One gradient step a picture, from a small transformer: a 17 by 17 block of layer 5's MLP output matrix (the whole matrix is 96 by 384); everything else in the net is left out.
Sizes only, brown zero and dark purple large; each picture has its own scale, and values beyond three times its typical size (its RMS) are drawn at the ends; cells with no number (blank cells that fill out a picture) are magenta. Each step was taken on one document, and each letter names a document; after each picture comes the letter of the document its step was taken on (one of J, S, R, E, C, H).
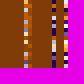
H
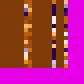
H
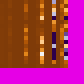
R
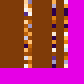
H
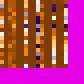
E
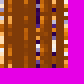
E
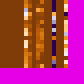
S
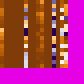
R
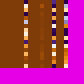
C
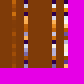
C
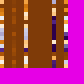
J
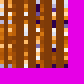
E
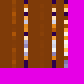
C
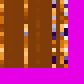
R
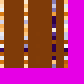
J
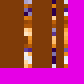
H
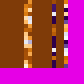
H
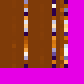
C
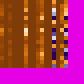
R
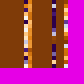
H
